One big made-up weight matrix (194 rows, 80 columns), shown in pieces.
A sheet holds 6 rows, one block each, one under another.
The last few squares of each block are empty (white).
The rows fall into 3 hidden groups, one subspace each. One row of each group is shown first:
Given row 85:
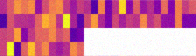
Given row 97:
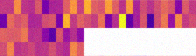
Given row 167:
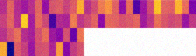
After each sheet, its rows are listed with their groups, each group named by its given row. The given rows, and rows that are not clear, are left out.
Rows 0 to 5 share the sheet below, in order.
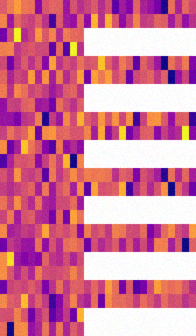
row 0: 97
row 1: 97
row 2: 97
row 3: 97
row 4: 97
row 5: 167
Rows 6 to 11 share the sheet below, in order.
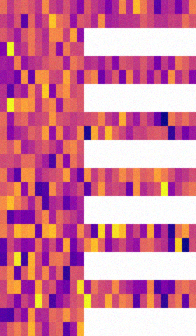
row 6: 167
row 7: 85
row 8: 97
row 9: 85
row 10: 85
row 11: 85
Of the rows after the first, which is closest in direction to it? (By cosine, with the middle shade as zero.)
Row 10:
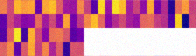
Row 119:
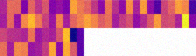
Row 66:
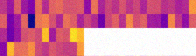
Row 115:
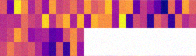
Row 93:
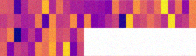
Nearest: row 115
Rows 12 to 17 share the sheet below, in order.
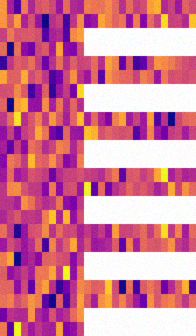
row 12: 85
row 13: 167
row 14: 85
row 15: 97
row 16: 97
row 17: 85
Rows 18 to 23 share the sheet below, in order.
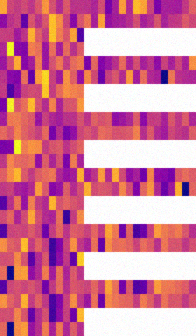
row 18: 167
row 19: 85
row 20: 97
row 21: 85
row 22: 167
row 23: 167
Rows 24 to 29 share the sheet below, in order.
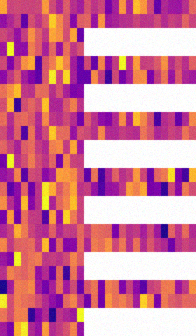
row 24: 167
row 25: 85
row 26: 167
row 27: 85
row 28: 97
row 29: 167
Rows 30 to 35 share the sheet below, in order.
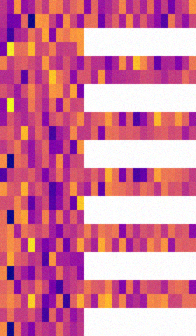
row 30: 85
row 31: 167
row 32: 167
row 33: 167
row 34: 85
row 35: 85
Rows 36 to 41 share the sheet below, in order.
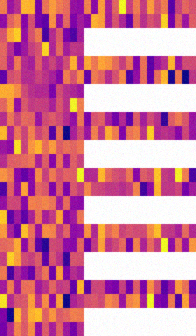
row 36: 85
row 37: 97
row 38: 97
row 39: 167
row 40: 85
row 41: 97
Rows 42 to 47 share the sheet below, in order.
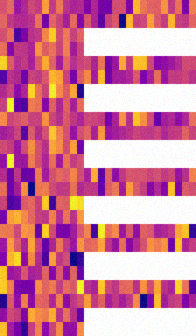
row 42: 97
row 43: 167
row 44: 167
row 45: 85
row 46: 85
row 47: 167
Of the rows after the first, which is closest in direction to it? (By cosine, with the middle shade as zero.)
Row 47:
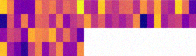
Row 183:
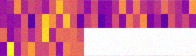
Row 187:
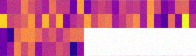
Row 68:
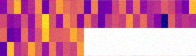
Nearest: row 187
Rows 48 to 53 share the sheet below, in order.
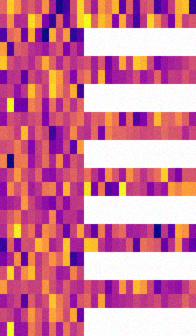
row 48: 85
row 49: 167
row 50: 167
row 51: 97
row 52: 85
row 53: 167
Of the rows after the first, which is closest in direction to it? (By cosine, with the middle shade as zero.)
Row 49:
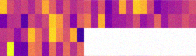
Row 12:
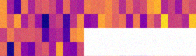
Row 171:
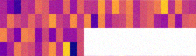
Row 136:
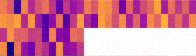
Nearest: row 171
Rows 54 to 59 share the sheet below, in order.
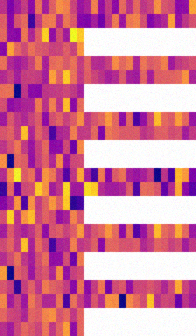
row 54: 85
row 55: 97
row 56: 167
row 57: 85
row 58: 167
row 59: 97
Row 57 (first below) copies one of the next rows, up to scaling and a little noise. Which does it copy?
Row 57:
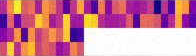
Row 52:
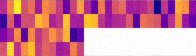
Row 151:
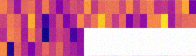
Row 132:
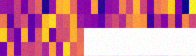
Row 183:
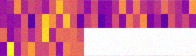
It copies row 52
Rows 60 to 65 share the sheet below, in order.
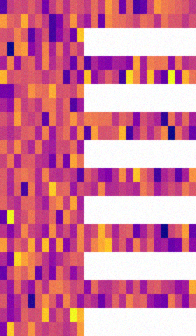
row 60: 167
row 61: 97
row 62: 97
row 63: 167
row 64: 97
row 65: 85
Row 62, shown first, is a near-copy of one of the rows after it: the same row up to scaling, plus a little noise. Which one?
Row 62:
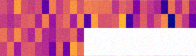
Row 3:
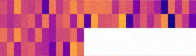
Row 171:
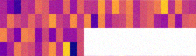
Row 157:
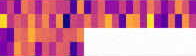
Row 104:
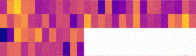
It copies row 3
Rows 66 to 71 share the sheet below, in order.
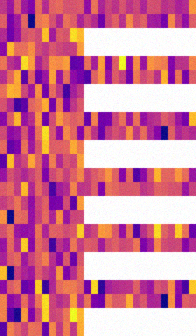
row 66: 85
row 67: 85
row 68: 85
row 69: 167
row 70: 167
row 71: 85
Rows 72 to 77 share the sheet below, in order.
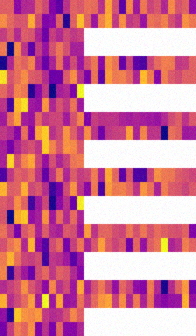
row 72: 85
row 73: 167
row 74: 85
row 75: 167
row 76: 85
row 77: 97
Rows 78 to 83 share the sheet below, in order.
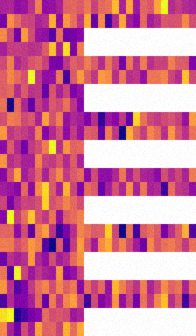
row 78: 97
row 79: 85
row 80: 97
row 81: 85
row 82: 85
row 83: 97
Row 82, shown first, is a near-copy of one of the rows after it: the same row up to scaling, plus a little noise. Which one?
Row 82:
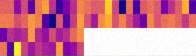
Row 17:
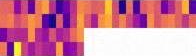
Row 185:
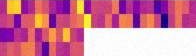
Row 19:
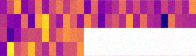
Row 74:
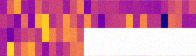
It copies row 17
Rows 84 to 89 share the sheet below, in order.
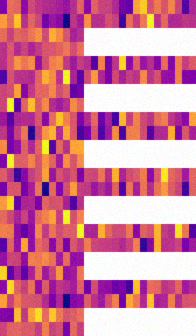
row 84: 97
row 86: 85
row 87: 97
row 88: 167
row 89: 97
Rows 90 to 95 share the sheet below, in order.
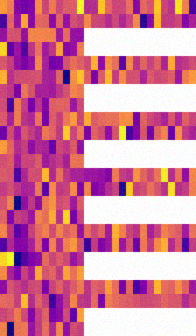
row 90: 167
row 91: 85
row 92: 97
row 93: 97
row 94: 97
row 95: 167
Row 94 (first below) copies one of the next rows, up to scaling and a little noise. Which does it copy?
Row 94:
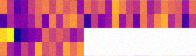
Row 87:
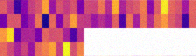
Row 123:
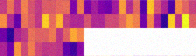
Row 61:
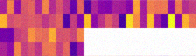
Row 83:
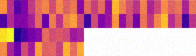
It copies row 83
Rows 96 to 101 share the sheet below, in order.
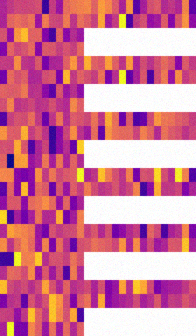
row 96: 97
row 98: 167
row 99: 167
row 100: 97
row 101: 167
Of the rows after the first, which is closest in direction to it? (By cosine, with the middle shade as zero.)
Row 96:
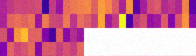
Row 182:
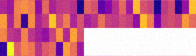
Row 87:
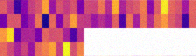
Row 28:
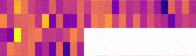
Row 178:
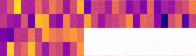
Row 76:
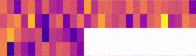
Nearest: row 28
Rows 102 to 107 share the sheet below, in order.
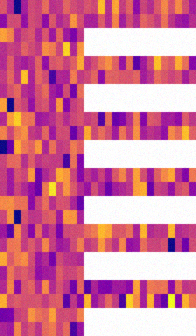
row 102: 97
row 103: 167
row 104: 97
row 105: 85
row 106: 97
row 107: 97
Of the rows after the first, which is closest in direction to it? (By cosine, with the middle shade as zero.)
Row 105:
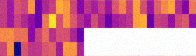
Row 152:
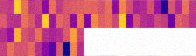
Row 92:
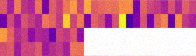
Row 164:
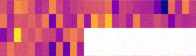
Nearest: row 92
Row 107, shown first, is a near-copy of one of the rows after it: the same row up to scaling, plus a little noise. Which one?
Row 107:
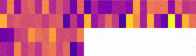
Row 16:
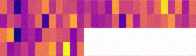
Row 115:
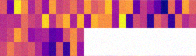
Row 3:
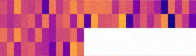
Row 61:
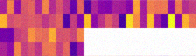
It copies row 61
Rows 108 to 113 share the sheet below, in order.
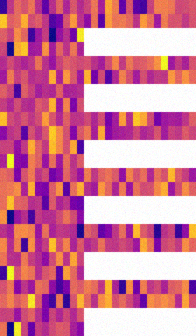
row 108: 167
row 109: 97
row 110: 167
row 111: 85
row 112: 167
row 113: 85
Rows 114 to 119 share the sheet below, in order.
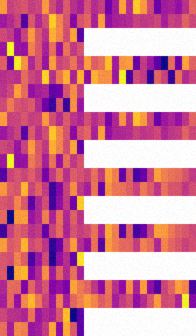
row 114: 167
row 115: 97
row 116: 167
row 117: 167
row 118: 167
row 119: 85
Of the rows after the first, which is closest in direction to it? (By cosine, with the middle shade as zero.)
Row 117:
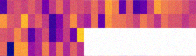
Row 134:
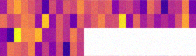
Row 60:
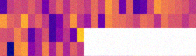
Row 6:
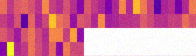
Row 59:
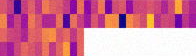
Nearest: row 60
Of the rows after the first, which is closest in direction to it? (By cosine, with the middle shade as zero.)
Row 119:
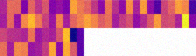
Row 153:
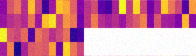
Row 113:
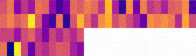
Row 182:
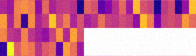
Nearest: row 113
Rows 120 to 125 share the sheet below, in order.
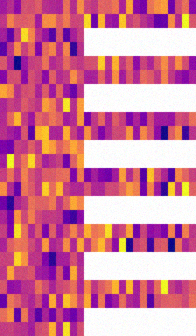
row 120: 97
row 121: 97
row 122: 85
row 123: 97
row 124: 97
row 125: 97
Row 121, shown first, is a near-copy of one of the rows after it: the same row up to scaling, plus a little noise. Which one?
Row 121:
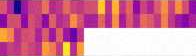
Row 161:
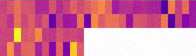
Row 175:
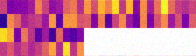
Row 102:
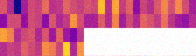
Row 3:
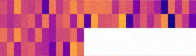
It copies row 102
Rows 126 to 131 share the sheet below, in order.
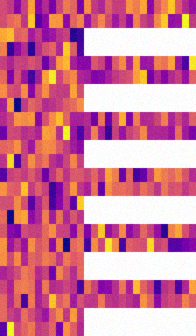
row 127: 85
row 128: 85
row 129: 167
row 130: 97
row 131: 167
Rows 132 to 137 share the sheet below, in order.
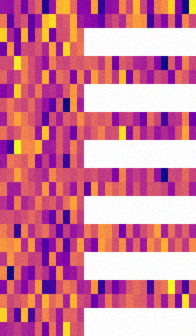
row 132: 85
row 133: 97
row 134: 97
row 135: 97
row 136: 85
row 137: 85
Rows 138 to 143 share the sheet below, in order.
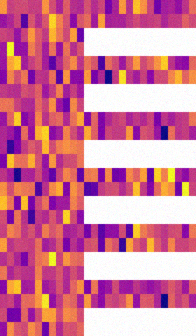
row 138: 167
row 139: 97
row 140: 85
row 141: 85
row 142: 97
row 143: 85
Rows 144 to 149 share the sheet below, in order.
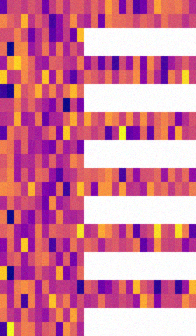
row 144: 167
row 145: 97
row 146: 97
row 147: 85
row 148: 167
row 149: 167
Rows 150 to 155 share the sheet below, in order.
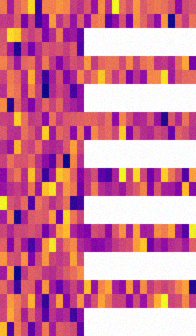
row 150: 85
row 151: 85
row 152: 97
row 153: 85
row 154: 85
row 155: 85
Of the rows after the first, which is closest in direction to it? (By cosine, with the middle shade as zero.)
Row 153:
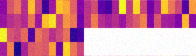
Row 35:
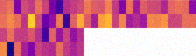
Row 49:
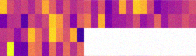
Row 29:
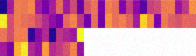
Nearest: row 49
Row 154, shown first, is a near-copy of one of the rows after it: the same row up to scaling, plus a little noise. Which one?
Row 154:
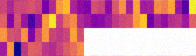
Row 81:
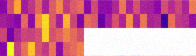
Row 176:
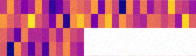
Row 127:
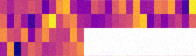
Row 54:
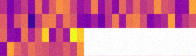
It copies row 127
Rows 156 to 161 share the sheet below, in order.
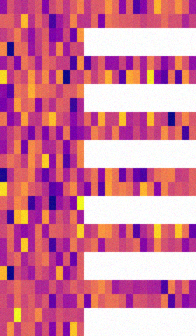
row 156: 167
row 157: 97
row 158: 85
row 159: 167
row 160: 167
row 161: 97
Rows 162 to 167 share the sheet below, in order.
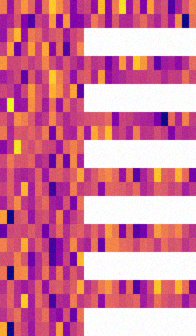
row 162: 85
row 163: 167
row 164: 97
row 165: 167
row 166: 167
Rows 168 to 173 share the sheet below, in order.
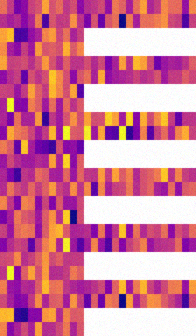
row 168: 97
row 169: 167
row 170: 97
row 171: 97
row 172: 85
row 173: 97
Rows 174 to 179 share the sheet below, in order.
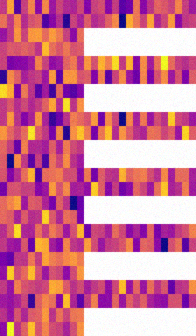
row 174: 97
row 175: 97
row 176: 85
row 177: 85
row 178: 85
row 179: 85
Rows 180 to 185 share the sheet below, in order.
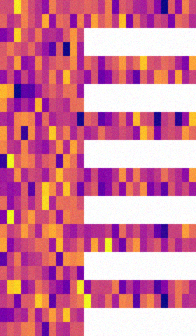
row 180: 97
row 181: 97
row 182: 167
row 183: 85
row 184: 97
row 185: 85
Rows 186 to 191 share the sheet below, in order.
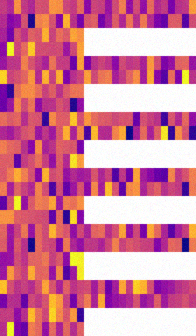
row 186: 85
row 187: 97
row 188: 97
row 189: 97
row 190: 85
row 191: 167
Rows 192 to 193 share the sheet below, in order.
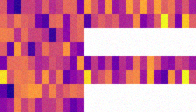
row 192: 85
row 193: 97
